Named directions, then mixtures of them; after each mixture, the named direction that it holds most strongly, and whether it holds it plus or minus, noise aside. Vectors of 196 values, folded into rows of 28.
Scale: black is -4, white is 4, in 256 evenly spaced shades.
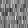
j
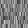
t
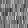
j, plus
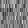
j, plus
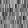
j, plus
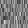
t, plus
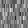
j, minus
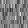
j, plus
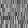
t, plus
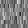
t, minus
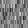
j, plus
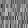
j, minus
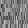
t, plus
